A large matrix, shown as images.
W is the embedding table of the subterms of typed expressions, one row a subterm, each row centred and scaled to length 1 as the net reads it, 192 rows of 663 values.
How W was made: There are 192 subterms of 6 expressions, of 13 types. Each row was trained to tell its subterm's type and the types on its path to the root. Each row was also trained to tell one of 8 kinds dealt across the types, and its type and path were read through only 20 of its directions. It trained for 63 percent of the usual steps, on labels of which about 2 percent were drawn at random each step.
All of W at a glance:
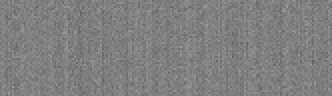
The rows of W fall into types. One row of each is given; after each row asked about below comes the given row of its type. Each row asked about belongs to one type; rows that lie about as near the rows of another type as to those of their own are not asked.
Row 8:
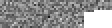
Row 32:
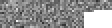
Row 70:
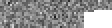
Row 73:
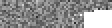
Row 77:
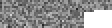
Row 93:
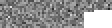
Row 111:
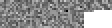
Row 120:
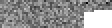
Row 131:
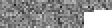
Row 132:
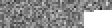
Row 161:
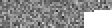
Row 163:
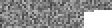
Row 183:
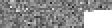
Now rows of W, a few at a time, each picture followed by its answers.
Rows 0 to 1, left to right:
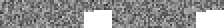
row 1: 163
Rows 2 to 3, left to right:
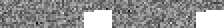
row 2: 161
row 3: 163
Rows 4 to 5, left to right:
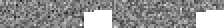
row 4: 183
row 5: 77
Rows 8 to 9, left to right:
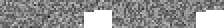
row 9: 32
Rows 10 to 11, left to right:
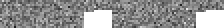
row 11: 32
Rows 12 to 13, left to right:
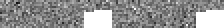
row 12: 73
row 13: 77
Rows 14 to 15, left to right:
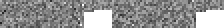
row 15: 161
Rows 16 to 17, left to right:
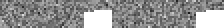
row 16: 73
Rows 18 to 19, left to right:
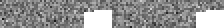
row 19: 132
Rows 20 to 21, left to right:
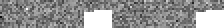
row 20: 163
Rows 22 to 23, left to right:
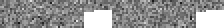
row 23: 77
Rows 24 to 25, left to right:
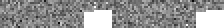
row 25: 111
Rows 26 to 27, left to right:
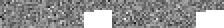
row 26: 131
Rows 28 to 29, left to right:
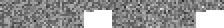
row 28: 132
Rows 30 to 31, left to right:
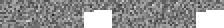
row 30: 120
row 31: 77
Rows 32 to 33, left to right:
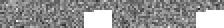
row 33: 111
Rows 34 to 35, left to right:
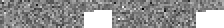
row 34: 120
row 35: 183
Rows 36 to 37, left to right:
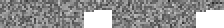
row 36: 70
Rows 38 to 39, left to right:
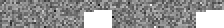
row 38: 132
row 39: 93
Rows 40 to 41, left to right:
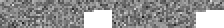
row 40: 161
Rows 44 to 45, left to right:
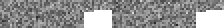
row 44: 161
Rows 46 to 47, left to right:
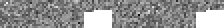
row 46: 8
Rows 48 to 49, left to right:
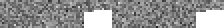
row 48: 93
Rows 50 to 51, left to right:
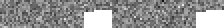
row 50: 73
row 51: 70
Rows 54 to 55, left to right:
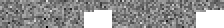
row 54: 93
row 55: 73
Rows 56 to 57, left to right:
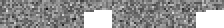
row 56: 77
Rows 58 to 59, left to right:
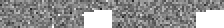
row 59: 93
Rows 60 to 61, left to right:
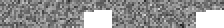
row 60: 161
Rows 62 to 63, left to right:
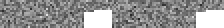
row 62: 70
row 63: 111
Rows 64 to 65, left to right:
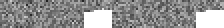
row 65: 93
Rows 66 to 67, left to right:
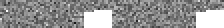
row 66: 70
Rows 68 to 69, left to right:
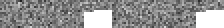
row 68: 132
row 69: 132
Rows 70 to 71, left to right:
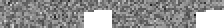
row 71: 8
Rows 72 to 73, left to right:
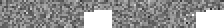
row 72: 131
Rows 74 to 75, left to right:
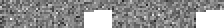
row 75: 70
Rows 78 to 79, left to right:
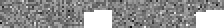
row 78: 163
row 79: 131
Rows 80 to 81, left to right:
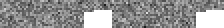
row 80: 131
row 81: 163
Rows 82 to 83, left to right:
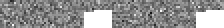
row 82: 8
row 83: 93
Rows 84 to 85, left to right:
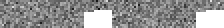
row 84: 70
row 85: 111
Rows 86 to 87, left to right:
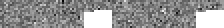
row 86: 70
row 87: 183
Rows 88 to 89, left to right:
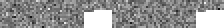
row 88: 131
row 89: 111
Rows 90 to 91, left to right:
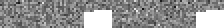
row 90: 120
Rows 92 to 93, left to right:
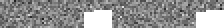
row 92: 132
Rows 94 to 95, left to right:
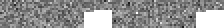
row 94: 111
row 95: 32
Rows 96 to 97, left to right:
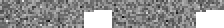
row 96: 111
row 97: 163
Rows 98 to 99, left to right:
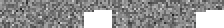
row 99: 120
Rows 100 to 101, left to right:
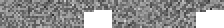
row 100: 161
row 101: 70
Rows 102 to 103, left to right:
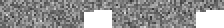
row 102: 161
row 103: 77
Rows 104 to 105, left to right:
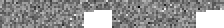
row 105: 111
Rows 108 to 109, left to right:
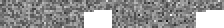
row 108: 132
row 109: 93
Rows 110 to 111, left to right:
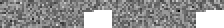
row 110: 32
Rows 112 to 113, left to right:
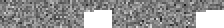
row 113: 183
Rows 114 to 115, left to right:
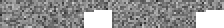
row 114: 73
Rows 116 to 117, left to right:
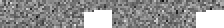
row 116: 183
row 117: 70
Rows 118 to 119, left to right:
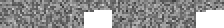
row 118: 163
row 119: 131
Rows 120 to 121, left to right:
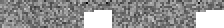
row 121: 73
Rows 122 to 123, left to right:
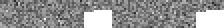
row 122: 32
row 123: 73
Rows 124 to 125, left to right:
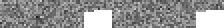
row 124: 163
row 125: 183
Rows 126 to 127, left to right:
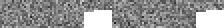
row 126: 163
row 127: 77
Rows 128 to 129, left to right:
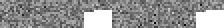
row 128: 73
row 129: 120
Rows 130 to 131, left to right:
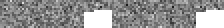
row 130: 77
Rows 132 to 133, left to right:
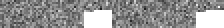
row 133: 8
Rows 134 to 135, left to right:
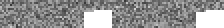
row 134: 111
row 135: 93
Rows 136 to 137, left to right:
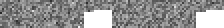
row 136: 93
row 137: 163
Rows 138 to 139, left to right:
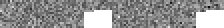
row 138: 183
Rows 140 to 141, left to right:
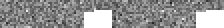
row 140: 73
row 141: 132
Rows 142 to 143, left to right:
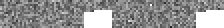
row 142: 120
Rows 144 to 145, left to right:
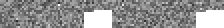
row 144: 161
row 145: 8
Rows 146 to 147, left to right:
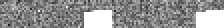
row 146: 183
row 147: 120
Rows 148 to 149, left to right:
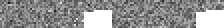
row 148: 111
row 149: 132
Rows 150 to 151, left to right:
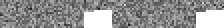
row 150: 183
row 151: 161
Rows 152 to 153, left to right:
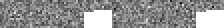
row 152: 132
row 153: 77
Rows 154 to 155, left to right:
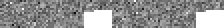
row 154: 183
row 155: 32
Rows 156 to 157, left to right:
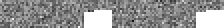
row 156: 163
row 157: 131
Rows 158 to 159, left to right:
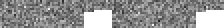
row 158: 131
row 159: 111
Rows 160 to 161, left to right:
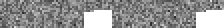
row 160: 161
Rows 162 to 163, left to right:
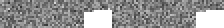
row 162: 111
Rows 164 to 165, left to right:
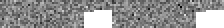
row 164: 132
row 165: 183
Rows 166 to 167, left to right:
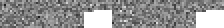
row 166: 93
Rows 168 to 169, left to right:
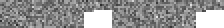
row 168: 161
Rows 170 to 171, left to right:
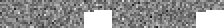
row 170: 163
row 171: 77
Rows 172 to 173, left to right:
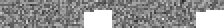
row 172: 163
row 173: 93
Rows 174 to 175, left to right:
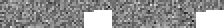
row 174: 32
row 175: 32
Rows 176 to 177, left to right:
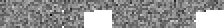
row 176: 132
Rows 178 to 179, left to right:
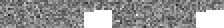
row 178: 111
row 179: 93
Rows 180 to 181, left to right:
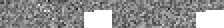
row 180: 131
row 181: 132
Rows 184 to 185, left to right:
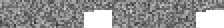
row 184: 161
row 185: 120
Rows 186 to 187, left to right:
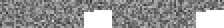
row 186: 163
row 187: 161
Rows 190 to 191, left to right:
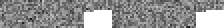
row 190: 32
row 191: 161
